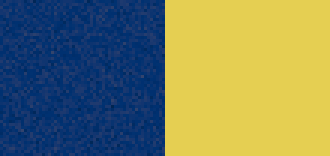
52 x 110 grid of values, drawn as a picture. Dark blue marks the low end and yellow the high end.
It is made of 1 by 2 panels. Panel 1,1: very low, fine-grained, faint in contrast. Panel 1,2: very high, flat.
